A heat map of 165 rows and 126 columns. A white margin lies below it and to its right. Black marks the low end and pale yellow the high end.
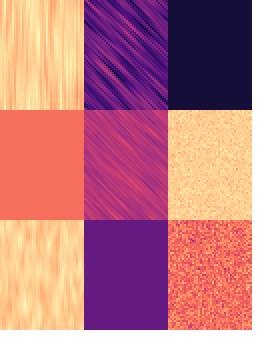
It is made of 3 by 3 panels. Panel 1,1: very high, streaked downward, faint in contrast. Panel 1,2: low, slanting down to the right. Panel 1,3: very low, flat. Panel 2,1: high, flat. Panel 2,2: middling, slanting down to the right, faint in contrast. Panel 2,3: very high, fine-grained, faint in contrast. Panel 3,1: very high, streaked downward, faint in contrast. Panel 3,2: low, flat. Panel 3,3: high, fine-grained.
